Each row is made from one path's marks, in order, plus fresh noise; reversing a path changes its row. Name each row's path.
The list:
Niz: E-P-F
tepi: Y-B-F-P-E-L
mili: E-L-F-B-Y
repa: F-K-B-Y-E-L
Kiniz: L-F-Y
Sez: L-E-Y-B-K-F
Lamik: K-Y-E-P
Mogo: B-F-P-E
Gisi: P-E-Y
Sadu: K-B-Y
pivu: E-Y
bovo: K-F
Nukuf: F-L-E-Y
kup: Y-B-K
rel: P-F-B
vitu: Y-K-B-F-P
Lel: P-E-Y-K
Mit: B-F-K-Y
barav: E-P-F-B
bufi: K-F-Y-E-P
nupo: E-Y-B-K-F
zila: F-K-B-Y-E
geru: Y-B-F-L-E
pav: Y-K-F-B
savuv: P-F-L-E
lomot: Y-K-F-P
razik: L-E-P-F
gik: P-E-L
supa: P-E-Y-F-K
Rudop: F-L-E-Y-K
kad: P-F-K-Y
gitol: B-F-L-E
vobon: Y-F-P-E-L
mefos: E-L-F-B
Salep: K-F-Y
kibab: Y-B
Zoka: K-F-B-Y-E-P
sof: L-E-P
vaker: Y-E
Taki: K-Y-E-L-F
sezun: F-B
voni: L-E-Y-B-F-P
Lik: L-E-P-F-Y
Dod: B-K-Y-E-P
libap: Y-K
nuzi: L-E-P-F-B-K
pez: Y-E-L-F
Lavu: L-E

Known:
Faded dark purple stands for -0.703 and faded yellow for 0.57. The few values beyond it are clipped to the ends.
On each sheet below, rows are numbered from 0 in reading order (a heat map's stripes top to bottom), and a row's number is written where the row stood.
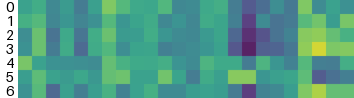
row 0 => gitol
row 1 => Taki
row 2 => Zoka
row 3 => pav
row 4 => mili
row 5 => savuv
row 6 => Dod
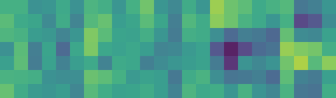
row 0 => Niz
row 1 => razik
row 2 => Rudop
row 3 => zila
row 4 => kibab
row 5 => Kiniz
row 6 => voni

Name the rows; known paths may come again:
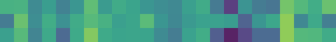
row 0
geru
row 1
rel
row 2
repa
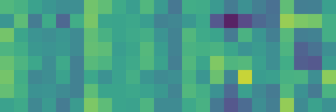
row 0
Nukuf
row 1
zila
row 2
mili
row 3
nuzi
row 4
Lik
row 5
pivu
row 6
Sez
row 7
gitol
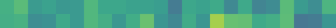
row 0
vobon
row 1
Niz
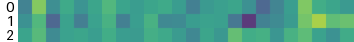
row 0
kad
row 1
Dod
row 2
supa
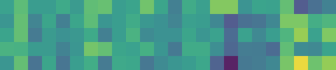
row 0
savuv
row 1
bufi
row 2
Lamik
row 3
Rudop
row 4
kup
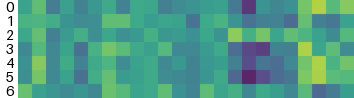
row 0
kibab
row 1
Kiniz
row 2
Lel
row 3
sezun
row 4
lomot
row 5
Salep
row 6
mefos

